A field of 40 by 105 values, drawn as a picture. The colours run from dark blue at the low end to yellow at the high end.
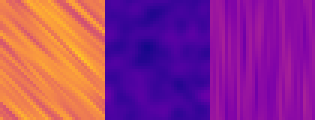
It is made of 1 by 3 panels. Panel 1,1: high, slanting down to the right. Panel 1,2: very low, blotchy, faint in contrast. Panel 1,3: low, streaked downward, faint in contrast.
